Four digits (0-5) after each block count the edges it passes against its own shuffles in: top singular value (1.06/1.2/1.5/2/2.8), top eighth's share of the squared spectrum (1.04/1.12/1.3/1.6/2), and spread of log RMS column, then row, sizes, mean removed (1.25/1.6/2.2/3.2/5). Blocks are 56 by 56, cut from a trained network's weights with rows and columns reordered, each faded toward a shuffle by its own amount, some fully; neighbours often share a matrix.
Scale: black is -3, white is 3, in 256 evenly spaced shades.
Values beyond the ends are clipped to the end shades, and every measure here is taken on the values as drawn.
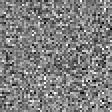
2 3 1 0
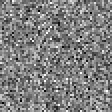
1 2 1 0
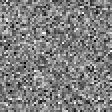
2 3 1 1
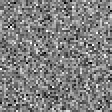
0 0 0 0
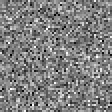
1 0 0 0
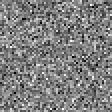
0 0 0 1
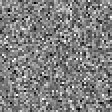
1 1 0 0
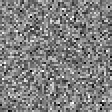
0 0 0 0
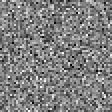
0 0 0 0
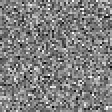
0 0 0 0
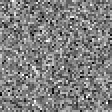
0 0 0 0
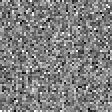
2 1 0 1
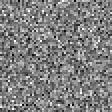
0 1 0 1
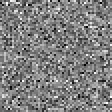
1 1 0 1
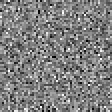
2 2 0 1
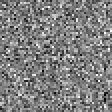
1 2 0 0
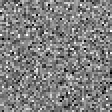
1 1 0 0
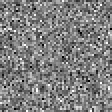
1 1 0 0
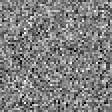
2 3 1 1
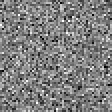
1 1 0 0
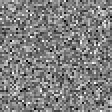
1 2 0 0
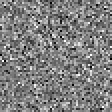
2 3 1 1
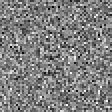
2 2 0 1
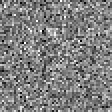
2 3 0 1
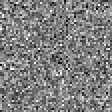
2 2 1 0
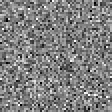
0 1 0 0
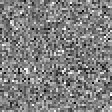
1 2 0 2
